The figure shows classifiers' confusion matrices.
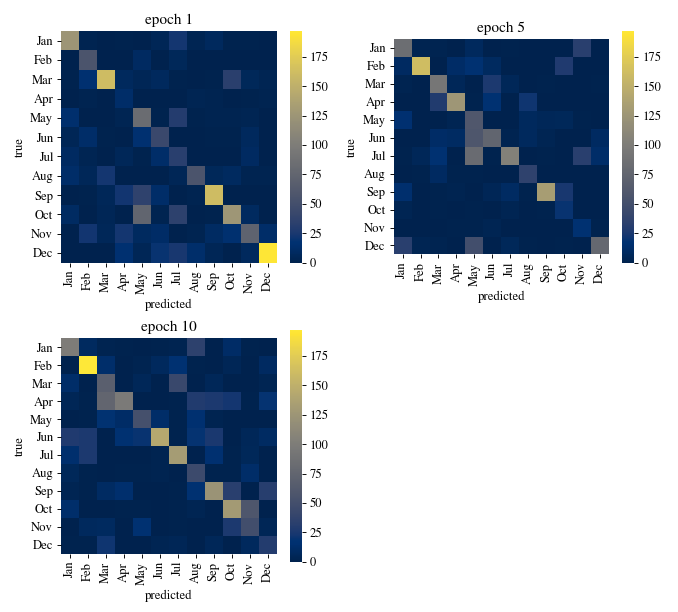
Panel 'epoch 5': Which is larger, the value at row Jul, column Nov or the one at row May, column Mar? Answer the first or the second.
the first
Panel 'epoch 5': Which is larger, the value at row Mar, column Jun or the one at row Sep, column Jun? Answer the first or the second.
the first
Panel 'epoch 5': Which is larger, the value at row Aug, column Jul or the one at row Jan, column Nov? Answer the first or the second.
the second
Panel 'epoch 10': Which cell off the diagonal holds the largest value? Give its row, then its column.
Apr, Mar
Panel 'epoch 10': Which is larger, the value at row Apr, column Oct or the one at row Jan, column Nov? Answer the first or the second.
the first
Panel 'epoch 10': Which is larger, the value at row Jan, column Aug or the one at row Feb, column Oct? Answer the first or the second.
the first
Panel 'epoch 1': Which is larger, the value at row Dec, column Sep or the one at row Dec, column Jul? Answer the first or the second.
the second
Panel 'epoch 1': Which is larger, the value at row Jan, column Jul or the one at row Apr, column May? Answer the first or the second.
the first
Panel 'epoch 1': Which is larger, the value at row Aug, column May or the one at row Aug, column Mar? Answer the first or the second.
the second
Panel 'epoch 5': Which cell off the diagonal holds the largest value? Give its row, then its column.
Jul, May
